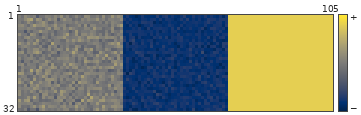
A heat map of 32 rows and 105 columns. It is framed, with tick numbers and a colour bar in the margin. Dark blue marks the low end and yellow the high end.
The table splits into one row of 3 panels. Panel 1,1: middling, fine-grained. Panel 1,2: very low, fine-grained, faint in contrast. Panel 1,3: very high, flat.
